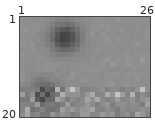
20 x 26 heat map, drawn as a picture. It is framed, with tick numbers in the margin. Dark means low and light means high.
The values are skewed, with a long tail toward low values. There are two dips. The top part is calmer, up to a seam about 70% of the way down. Values change most from cell to cell in the bottom left.
